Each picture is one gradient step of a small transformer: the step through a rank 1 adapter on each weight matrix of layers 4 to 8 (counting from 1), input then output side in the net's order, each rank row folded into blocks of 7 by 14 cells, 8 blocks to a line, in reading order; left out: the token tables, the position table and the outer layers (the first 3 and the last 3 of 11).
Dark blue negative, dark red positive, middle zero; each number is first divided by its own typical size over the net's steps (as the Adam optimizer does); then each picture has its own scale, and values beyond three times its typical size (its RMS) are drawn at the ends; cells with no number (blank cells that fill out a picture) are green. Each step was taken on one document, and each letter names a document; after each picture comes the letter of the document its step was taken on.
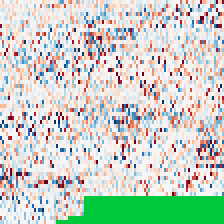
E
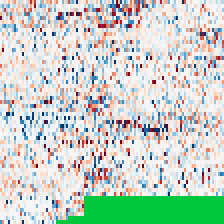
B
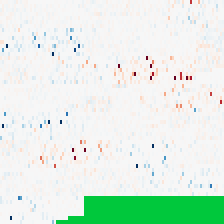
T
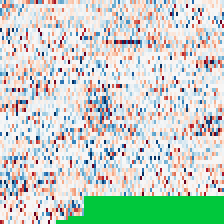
B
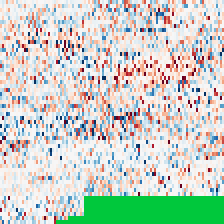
B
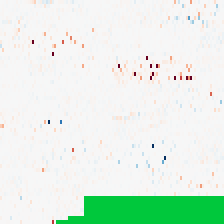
T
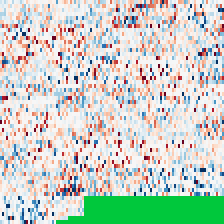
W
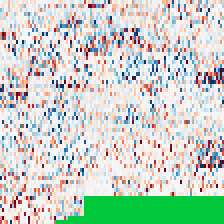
E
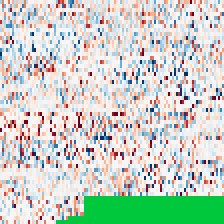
E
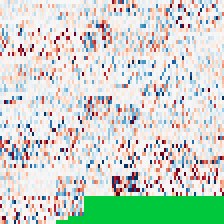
E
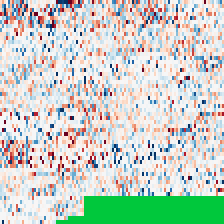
B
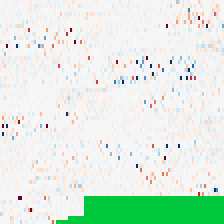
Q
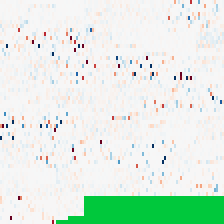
T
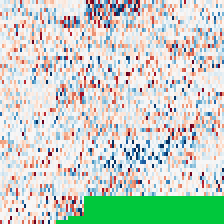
B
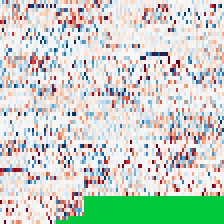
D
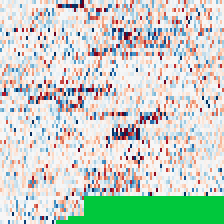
B
